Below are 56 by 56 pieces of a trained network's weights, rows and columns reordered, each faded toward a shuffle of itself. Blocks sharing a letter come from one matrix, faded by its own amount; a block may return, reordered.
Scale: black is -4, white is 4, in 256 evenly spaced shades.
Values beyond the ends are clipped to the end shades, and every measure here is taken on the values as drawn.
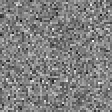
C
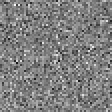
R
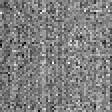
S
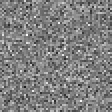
R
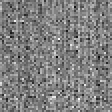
S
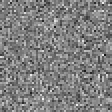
R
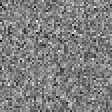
C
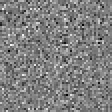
R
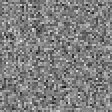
C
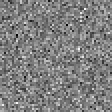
C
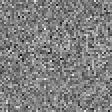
C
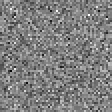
C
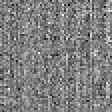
S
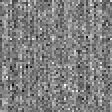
S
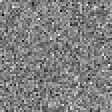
C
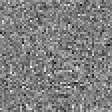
R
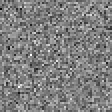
C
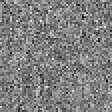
C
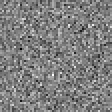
R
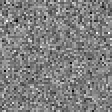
C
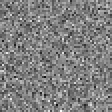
C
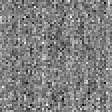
S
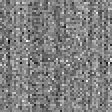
S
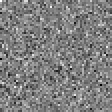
R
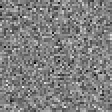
R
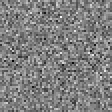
C
